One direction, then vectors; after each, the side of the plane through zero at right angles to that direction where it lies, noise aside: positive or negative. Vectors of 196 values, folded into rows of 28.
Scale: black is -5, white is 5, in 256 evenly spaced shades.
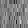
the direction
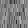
positive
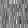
negative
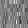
negative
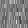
negative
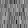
positive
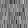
positive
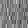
negative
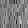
positive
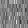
negative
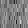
positive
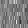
negative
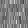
negative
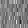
negative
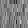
positive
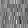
negative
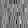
positive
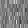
negative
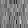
positive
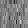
positive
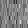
positive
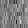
positive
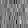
positive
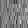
positive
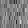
positive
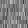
negative
